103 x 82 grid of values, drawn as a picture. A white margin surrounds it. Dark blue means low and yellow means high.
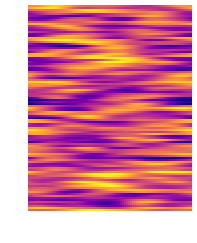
The top middle is the ninth with the highest average. Overall the values sit about 50% of the way up the scale. There is no overall slope. Streaks run across, left to right.
